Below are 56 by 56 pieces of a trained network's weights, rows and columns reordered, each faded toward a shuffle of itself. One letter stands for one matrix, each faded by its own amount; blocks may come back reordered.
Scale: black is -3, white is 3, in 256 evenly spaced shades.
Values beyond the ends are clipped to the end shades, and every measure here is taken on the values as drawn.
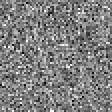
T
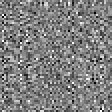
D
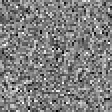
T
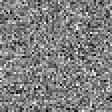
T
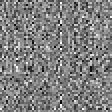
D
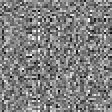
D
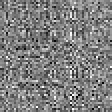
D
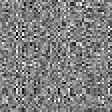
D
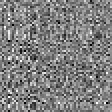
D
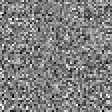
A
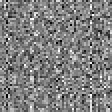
A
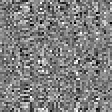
D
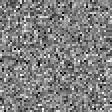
T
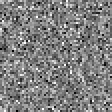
T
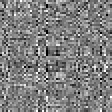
D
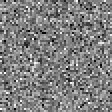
T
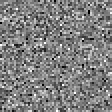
T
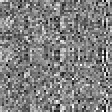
A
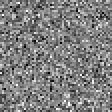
T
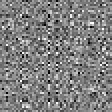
D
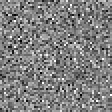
T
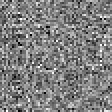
A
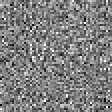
A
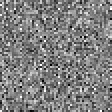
A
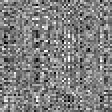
D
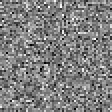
T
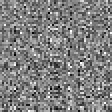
A
